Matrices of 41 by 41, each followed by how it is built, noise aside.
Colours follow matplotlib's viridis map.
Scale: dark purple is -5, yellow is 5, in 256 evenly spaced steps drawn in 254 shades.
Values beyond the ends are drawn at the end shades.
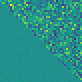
upper triangular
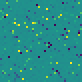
sparse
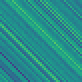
Toeplitz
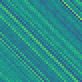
Toeplitz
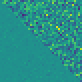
upper triangular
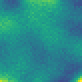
smooth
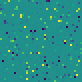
sparse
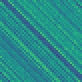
Toeplitz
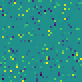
sparse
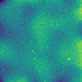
smooth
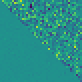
upper triangular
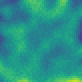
smooth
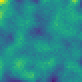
smooth
